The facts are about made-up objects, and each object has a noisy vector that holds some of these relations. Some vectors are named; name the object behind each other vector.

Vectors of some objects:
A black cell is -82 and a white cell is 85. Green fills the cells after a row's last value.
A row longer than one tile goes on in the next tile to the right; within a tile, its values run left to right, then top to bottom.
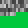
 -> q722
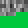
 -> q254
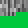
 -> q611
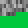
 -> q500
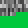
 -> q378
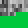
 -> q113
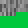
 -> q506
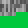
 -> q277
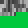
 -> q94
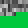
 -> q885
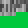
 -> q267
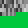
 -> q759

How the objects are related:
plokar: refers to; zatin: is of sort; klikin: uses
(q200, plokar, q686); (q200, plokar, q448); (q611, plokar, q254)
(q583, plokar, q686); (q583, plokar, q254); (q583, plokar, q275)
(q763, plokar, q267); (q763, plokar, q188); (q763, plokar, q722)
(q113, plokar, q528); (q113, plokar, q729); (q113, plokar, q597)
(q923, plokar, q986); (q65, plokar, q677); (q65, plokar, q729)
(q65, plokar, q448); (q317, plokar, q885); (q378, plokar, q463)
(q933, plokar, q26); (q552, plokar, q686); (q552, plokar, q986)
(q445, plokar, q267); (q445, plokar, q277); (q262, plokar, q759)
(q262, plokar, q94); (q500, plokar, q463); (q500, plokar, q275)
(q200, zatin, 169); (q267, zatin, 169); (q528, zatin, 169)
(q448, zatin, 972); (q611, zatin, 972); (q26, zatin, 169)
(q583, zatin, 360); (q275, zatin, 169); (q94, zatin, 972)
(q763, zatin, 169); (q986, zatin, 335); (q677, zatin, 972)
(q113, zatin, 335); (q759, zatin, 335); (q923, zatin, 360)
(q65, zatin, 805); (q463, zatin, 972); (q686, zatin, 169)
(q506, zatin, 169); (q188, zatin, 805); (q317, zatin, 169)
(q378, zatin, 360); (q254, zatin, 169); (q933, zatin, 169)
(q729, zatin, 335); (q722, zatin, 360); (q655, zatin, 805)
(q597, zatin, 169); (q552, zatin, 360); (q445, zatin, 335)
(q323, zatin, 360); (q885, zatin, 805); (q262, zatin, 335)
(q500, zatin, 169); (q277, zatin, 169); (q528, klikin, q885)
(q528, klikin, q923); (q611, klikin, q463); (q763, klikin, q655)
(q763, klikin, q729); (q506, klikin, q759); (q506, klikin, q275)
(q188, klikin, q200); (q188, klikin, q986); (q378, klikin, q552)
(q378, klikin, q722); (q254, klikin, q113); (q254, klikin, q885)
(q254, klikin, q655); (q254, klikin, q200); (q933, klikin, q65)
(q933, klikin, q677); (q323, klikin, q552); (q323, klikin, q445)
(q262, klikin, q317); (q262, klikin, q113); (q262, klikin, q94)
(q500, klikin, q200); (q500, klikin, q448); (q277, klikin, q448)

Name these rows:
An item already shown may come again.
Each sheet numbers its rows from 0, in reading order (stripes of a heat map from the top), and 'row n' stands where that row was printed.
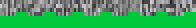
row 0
q611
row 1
q200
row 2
q378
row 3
q463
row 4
q506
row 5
q65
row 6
q729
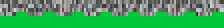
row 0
q655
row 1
q323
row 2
q763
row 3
q188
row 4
q686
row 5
q463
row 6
q463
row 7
q986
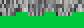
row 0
q262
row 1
q26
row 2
q445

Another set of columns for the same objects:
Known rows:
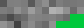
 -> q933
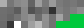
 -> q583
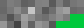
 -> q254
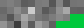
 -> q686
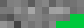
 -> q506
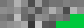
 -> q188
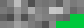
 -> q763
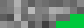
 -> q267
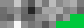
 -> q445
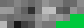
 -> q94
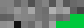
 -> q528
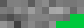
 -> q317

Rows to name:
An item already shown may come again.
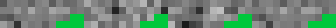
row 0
q26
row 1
q729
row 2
q94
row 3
q506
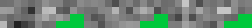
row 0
q94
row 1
q200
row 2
q763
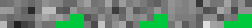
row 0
q94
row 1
q323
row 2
q65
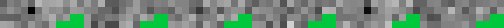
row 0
q262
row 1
q611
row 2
q986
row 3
q885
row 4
q113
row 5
q500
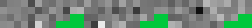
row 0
q655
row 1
q378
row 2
q759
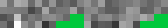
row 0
q722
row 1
q463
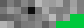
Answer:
q759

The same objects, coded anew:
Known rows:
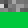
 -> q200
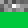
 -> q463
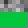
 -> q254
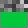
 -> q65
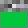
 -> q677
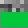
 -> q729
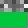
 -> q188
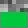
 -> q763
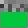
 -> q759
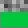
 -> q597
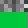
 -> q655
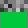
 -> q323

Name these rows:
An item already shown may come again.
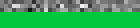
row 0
q611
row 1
q378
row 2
q188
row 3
q200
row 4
q506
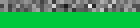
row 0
q262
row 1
q655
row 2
q113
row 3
q722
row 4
q986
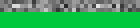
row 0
q611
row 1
q686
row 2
q323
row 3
q94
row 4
q445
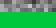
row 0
q26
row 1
q500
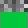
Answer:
q885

